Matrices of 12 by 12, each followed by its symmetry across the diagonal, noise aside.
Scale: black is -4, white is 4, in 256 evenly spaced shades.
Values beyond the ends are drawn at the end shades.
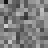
neither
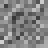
symmetric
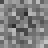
symmetric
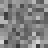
neither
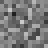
symmetric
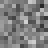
neither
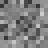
symmetric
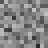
neither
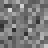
neither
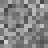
symmetric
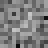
symmetric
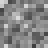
symmetric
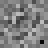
symmetric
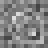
symmetric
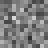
neither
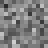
neither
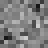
symmetric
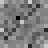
symmetric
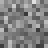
neither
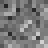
symmetric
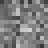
neither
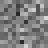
neither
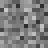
neither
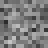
neither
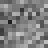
neither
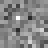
symmetric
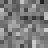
neither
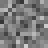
symmetric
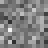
neither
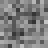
symmetric
